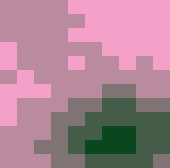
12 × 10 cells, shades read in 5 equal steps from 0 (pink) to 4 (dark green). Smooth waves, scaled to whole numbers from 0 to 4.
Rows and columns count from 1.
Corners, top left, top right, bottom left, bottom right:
1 0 1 2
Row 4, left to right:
0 1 1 1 1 1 0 0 0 0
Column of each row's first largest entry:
1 1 1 2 2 1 7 7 6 7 6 6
